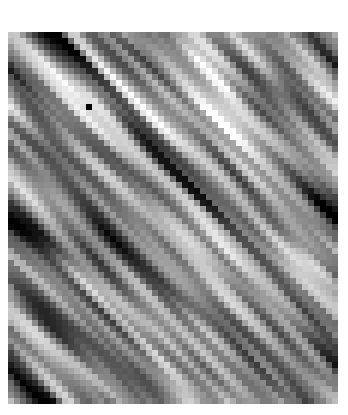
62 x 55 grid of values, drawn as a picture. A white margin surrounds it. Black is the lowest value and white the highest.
Ninth with the highest average: top middle. Grain: diagonal, down to the right. Mirror symmetry: none. Ninth with the lowest average: middle left. Odd rows or columns: none. Histogram: bell-shaped. Lone odd cells: 1, lower than its neighbours.
